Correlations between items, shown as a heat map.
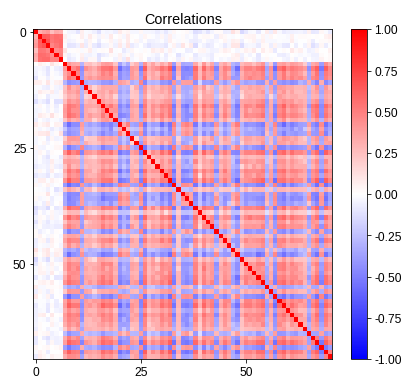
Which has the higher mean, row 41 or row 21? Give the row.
41
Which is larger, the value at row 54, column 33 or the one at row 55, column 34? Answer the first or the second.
the second
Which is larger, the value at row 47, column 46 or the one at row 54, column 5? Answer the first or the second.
the second
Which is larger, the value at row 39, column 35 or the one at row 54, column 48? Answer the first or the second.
the first
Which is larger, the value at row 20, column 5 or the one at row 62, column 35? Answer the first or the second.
the first
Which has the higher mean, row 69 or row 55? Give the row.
69
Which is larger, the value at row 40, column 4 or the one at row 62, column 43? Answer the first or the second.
the first
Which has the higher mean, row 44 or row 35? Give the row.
44
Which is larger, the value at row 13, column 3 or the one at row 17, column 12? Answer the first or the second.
the second
